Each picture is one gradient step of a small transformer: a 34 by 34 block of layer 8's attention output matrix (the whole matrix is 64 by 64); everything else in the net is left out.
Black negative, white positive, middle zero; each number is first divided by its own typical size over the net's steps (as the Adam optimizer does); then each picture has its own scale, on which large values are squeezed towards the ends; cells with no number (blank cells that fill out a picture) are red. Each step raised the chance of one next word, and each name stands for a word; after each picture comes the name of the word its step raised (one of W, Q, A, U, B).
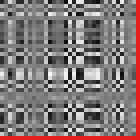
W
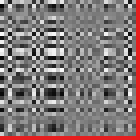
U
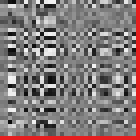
U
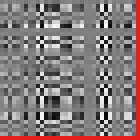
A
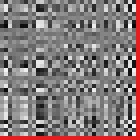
A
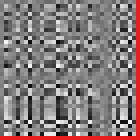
A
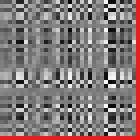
W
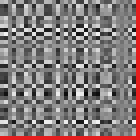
U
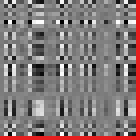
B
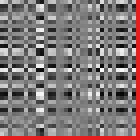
U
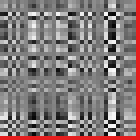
A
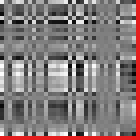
B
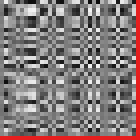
U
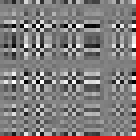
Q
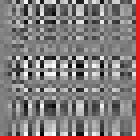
B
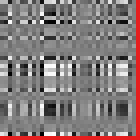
B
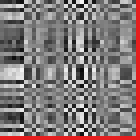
W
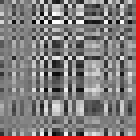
B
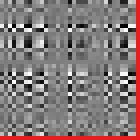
Q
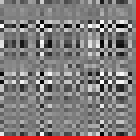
Q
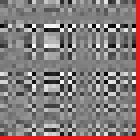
Q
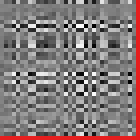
Q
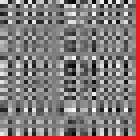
B
